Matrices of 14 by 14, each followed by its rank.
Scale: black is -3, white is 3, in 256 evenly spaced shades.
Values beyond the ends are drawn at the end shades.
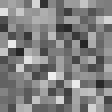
full rank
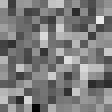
full rank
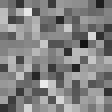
full rank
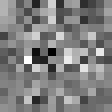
three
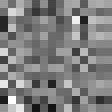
three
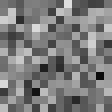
full rank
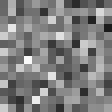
full rank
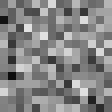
full rank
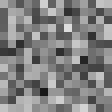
full rank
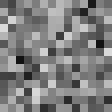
full rank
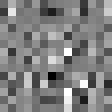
three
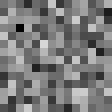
full rank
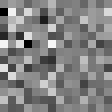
three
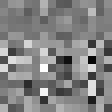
three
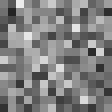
full rank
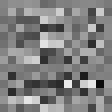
three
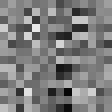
three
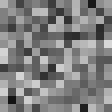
full rank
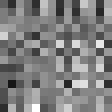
three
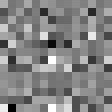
three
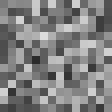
full rank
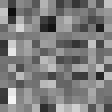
three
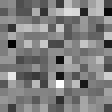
three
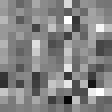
three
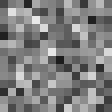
full rank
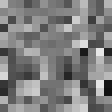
three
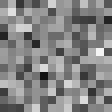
full rank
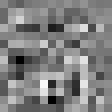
three
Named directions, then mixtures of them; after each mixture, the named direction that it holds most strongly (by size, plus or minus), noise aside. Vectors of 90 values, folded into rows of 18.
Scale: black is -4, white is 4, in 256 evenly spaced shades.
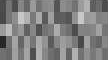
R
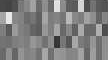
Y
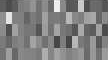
Y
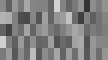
R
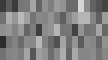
R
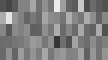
Y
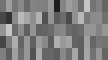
R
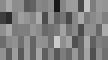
Y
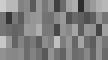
Y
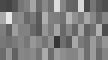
Y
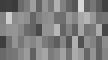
Y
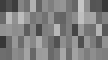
R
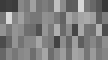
Y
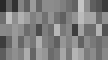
R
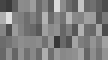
Y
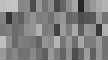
Y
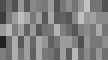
R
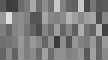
Y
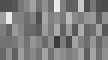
Y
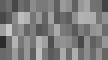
R
